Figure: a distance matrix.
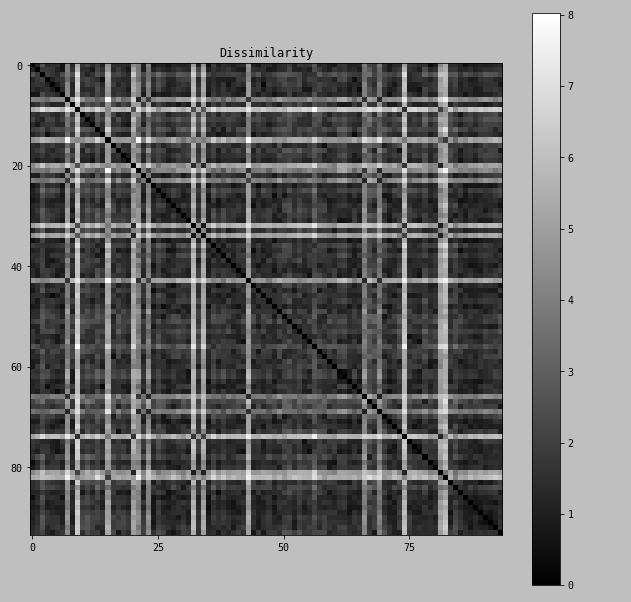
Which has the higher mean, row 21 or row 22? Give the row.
21
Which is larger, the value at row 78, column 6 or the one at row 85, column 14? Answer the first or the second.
the first
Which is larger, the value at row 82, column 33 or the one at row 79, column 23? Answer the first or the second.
the first
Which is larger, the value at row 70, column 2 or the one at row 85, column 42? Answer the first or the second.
the first
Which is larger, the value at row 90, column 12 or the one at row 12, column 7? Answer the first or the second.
the second
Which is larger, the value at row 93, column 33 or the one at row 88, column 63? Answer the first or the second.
the first
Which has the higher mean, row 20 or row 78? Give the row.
20
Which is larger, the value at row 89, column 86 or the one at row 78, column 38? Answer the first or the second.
the second
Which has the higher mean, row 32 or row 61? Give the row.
32
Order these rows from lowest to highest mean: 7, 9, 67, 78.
78, 67, 7, 9
